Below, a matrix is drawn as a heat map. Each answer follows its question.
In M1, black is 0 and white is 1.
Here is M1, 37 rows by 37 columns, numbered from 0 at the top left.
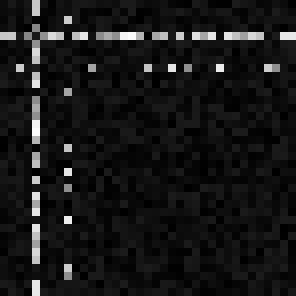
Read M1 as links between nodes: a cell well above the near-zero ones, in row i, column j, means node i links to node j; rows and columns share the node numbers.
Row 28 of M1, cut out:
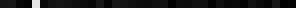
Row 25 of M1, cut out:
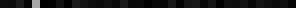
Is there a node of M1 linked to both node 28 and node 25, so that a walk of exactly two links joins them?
yes
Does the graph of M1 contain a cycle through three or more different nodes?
no
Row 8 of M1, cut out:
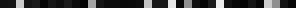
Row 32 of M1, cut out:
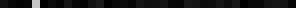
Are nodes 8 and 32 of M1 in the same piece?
no
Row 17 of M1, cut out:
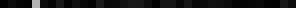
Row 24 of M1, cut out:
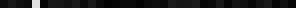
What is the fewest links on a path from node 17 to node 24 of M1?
2
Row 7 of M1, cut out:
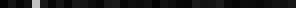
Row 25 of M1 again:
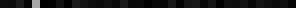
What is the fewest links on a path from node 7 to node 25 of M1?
2
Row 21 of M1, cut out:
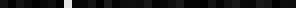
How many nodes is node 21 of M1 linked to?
1
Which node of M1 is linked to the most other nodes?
node 4
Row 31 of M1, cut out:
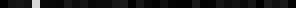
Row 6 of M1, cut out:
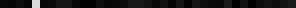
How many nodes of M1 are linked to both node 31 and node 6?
1
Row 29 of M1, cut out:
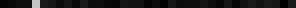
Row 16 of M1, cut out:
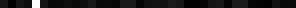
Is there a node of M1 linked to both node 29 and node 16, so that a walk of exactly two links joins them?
yes
